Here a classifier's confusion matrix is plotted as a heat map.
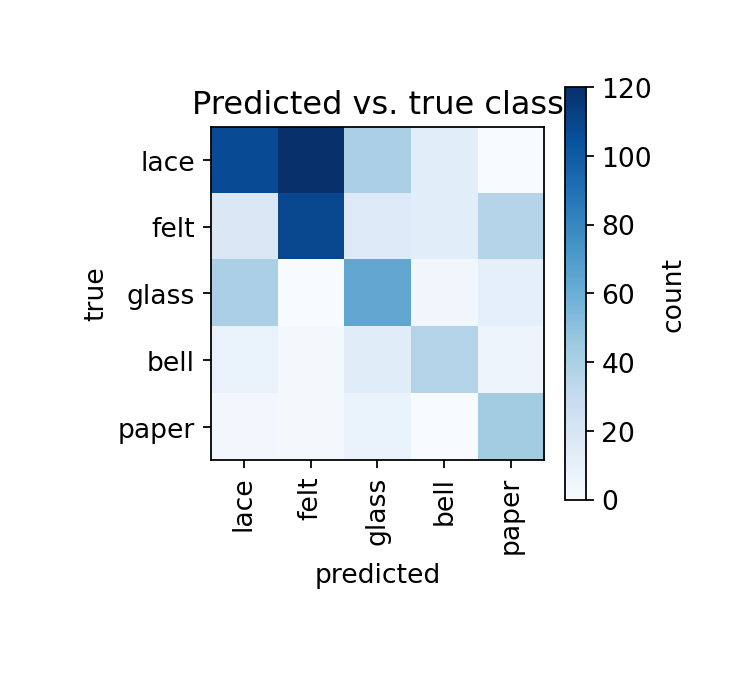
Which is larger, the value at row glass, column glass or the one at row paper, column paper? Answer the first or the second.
the first
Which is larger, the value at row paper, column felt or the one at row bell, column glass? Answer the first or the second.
the second
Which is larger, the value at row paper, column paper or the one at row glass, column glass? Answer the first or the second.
the second
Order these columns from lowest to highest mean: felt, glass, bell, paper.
bell, paper, glass, felt
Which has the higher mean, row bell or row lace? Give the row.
lace
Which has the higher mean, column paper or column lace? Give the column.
lace
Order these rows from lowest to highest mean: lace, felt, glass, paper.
paper, glass, felt, lace
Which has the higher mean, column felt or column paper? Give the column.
felt
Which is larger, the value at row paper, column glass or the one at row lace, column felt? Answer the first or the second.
the second
